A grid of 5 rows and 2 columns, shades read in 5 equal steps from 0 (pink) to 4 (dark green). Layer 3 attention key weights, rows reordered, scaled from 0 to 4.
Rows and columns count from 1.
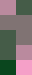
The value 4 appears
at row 5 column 1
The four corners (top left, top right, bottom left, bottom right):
1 3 4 0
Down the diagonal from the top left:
1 2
